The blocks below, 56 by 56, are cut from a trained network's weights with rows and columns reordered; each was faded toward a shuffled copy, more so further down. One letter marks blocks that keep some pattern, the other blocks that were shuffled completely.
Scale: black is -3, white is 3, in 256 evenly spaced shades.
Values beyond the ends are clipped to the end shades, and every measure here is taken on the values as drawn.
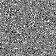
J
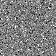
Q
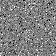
Q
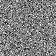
Q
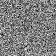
Q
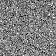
Q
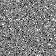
J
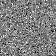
Q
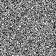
Q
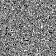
J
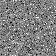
Q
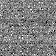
J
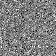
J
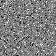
Q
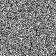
Q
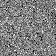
Q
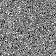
Q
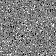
Q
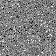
Q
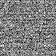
J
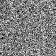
Q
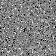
Q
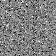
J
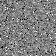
Q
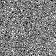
Q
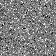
Q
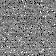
J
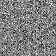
J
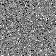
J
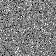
Q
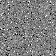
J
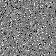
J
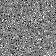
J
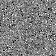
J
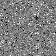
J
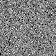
Q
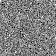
Q
